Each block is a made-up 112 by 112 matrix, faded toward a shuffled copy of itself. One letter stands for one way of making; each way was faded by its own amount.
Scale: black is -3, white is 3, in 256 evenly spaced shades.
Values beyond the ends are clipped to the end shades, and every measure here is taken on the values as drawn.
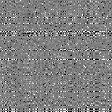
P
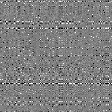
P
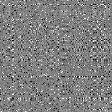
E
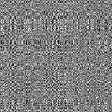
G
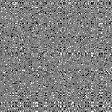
E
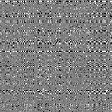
P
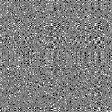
E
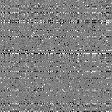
P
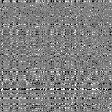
P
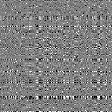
P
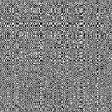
G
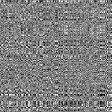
G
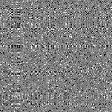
E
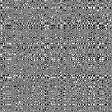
P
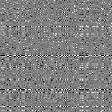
P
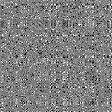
E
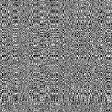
G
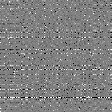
P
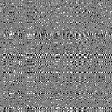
P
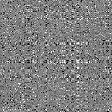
E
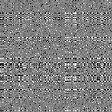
P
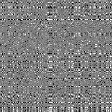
P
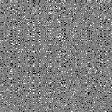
E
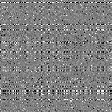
P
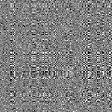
G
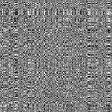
G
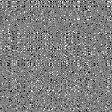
E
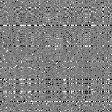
P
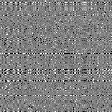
P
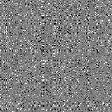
E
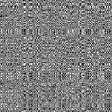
G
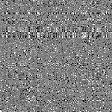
E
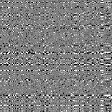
P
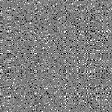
E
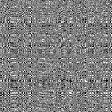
G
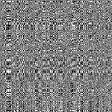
G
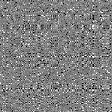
E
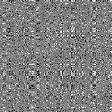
E
